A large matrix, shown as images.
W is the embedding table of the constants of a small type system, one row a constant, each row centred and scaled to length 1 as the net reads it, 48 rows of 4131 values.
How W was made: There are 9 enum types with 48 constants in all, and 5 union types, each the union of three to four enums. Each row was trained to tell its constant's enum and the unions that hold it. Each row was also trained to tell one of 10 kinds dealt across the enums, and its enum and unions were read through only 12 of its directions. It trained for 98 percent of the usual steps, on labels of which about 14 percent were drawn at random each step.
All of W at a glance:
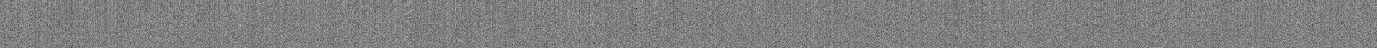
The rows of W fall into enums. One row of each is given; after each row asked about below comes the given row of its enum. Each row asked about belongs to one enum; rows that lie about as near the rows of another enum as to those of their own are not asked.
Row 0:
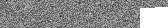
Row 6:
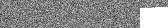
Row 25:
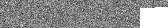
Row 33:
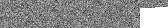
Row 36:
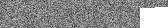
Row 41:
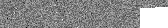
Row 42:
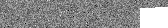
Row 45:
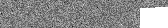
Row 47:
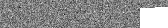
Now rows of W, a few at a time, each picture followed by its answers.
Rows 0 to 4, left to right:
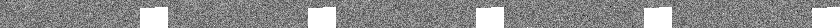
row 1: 0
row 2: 42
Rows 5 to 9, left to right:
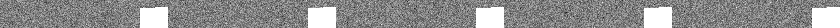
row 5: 45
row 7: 47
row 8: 0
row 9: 47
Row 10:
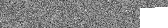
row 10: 42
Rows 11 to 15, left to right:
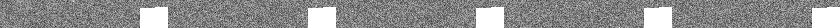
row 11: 0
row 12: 45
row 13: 45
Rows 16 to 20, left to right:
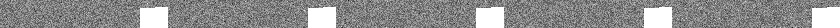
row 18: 25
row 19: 45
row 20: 45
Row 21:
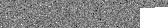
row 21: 6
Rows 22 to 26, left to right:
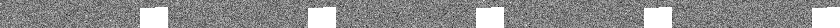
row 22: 36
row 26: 33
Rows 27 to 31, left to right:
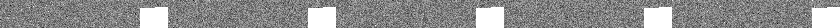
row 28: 25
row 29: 0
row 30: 0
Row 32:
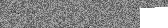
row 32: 42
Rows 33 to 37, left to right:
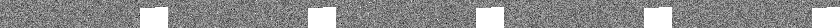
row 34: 25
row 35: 33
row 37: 6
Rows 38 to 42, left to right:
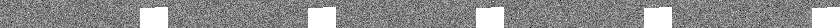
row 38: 25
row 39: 42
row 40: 25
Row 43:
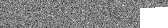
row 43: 33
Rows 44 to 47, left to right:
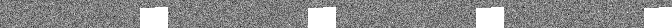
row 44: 6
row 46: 33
